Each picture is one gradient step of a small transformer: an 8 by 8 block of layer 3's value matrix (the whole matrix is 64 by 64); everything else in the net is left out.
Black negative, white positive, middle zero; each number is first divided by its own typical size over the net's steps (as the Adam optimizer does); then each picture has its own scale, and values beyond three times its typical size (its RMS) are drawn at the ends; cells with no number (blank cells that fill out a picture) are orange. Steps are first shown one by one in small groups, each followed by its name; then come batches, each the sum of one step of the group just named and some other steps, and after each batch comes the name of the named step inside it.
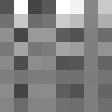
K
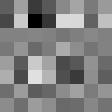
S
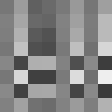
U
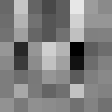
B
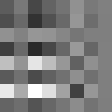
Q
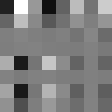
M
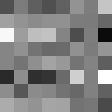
U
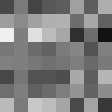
S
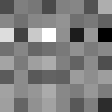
Q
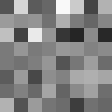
K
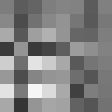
Q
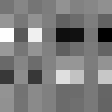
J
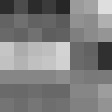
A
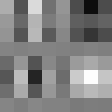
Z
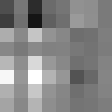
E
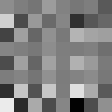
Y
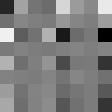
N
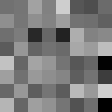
N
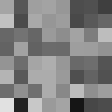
Y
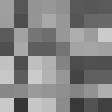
E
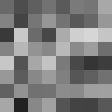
A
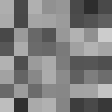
Z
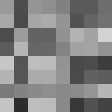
A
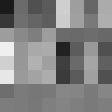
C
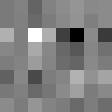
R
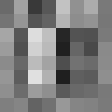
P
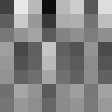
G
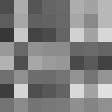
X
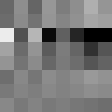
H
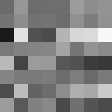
X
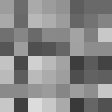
X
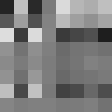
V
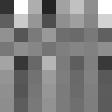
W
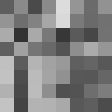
V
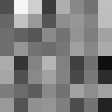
W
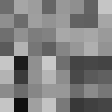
W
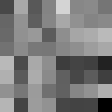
V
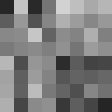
V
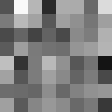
W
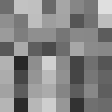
W
